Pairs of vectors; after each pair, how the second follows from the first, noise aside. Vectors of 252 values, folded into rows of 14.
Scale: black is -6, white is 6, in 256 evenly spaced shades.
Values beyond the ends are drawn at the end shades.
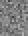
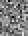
scaled up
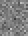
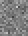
reversed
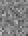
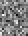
scaled up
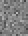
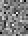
scaled up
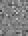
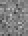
shuffled
